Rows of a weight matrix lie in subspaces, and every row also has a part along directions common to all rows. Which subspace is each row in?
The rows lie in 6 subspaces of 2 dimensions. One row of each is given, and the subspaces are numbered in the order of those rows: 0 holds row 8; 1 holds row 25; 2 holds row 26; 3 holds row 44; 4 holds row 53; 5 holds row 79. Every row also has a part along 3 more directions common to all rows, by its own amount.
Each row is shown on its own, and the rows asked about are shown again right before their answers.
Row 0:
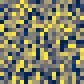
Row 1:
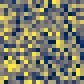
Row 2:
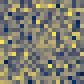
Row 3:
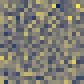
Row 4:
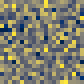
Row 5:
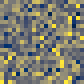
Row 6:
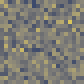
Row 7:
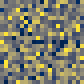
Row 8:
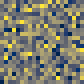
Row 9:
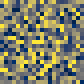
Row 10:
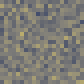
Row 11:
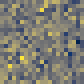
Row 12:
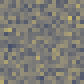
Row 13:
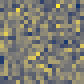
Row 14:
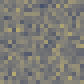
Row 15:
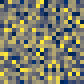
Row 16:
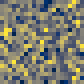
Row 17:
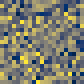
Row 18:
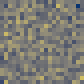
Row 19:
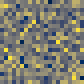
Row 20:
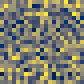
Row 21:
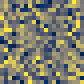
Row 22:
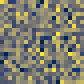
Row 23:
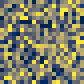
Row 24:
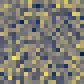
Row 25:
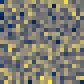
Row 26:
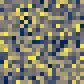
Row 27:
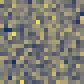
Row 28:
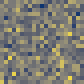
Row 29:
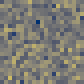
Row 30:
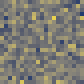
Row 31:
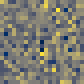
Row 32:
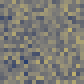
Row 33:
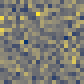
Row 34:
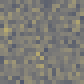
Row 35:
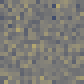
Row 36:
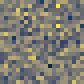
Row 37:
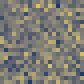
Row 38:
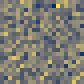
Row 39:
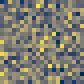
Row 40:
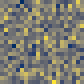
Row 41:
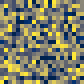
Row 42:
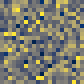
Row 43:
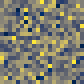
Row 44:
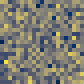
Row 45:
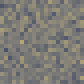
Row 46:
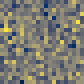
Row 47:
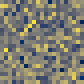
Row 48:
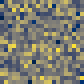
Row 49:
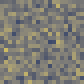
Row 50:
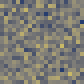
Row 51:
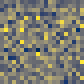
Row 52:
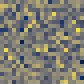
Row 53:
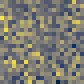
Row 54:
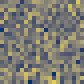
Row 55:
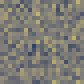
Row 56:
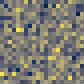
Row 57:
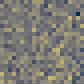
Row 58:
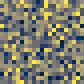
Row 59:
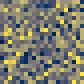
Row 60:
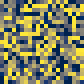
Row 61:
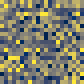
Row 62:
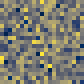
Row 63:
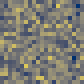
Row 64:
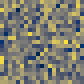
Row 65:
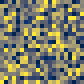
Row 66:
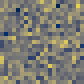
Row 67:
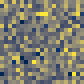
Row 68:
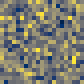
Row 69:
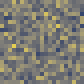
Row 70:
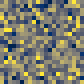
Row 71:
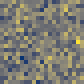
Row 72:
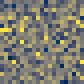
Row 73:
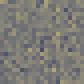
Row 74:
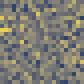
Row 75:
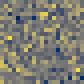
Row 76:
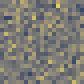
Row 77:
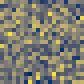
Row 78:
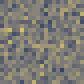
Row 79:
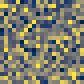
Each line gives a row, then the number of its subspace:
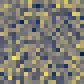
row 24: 1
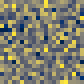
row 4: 5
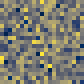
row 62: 2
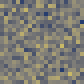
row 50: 5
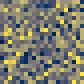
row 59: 2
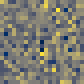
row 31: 3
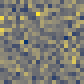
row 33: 5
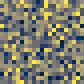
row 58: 0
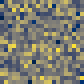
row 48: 1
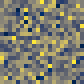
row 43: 2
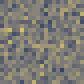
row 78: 4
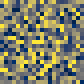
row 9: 2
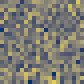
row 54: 1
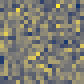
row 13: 2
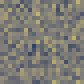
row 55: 1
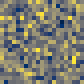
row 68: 5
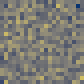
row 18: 0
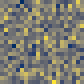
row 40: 1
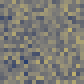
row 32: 4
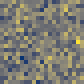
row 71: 4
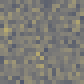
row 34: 2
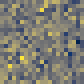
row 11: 4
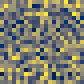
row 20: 1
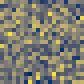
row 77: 1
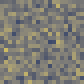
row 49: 4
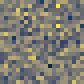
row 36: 2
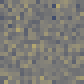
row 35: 1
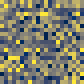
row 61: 5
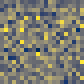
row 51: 5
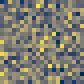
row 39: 3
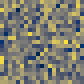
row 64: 2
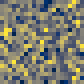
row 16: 3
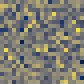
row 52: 5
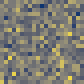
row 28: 0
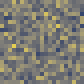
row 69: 3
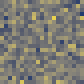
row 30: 3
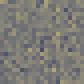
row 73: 3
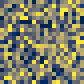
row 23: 4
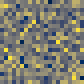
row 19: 5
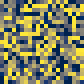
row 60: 0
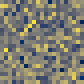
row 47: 5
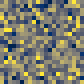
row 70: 0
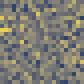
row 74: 5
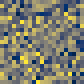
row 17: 4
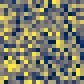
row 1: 4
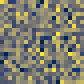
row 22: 3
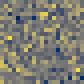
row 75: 3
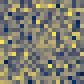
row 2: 3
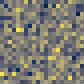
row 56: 0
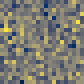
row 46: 3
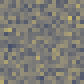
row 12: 0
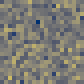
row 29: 1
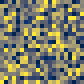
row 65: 4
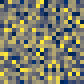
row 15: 3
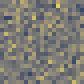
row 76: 3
